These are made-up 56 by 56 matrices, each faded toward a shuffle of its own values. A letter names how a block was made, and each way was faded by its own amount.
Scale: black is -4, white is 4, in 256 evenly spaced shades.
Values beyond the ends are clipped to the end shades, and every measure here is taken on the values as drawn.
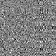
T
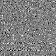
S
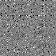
S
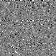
S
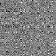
T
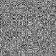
T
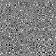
T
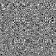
T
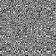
T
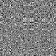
T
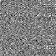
T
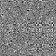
T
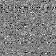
S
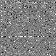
S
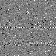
S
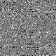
S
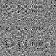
T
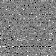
S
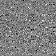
S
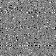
S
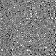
T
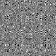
T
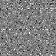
S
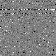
S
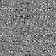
T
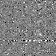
S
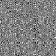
T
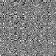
T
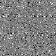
S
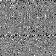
S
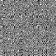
T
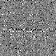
S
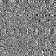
T
